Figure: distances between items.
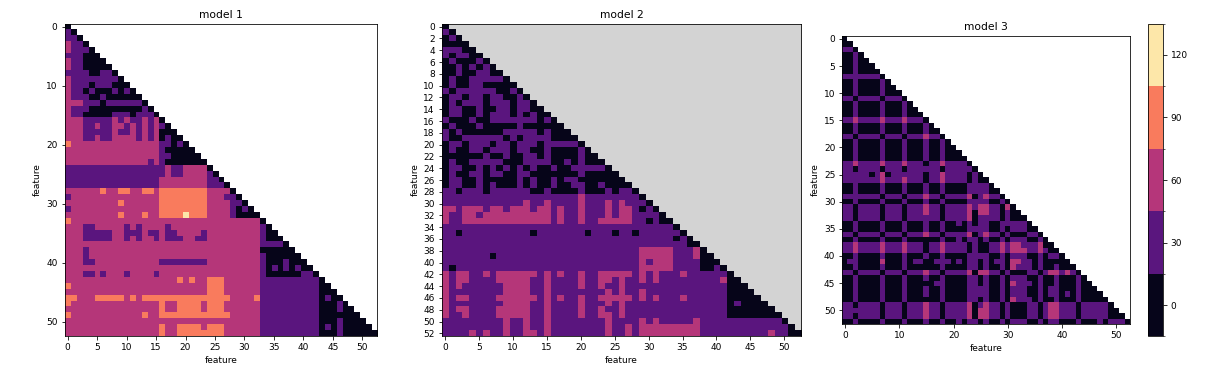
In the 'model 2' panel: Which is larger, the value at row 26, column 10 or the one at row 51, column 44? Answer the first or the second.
the second
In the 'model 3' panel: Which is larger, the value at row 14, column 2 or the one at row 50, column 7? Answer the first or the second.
the first
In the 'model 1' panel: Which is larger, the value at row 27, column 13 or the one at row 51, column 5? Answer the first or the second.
the second
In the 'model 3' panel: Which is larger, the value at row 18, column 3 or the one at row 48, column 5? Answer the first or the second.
the first
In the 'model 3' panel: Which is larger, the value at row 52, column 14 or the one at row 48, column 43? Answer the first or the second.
the second
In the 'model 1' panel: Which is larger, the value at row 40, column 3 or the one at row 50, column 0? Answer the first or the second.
the second
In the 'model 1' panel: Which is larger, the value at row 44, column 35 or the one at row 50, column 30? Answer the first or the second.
the second
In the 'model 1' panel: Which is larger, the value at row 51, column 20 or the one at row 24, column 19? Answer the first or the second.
the first
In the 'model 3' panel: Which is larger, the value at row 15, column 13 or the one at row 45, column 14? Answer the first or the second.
the first
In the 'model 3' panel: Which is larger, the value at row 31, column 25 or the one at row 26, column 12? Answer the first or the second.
the first
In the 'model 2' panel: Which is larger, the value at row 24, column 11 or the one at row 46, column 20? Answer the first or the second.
the second
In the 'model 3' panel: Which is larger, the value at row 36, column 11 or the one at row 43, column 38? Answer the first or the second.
the second
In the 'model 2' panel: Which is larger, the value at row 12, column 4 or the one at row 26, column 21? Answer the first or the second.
the first
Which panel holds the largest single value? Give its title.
model 1
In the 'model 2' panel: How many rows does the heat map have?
53
